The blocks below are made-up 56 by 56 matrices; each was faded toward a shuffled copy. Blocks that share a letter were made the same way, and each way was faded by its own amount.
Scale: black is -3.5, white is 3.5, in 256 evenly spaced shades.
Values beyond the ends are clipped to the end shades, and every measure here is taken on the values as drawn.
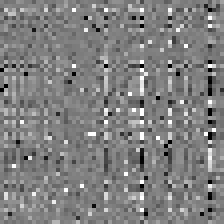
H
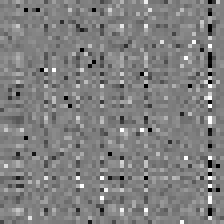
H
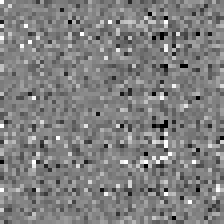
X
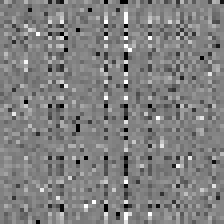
H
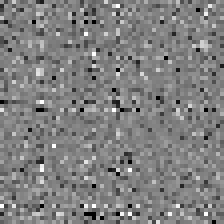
X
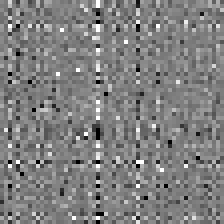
H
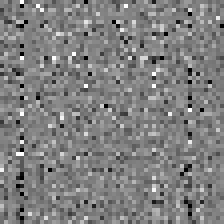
X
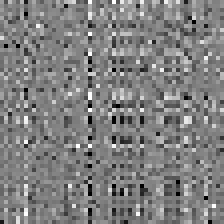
H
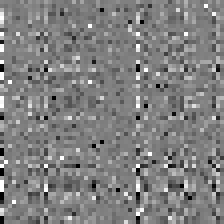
H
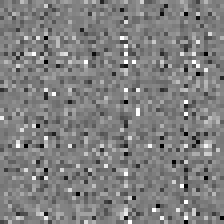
X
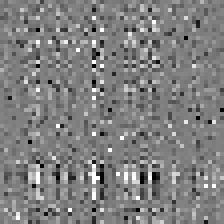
H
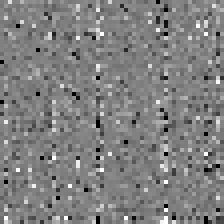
X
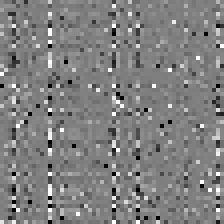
H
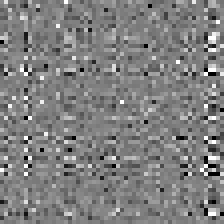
H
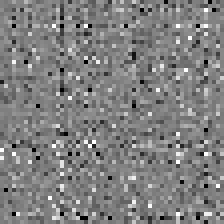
X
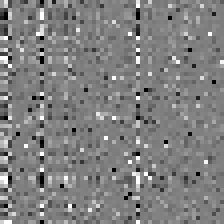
H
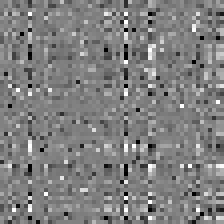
H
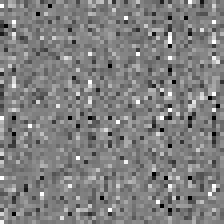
X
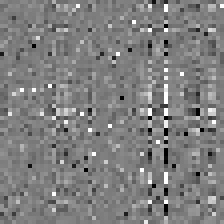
H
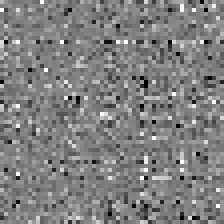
X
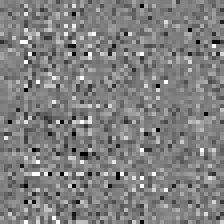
X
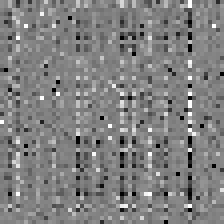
H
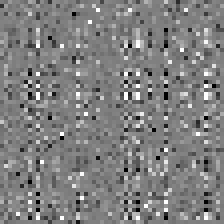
H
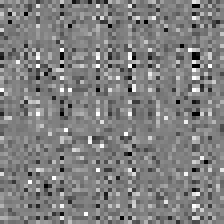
H
